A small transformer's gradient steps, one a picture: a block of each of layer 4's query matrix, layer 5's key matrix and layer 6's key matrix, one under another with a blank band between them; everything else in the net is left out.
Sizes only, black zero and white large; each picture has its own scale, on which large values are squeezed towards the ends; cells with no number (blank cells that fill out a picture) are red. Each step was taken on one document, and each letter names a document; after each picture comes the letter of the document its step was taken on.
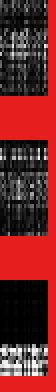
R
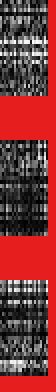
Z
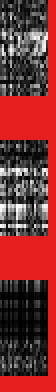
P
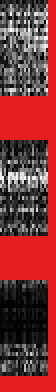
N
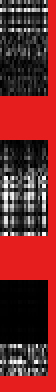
R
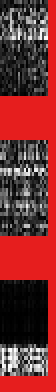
P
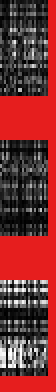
Z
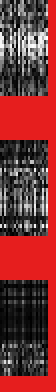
P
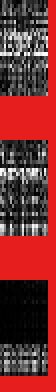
N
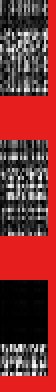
R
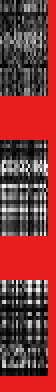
Z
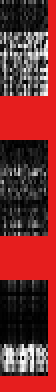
N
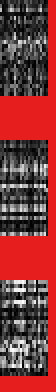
Z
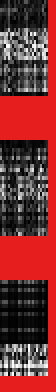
R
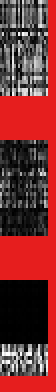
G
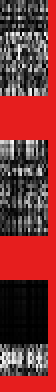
G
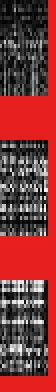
Z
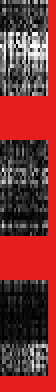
N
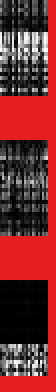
R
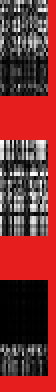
G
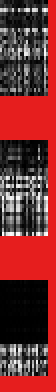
R
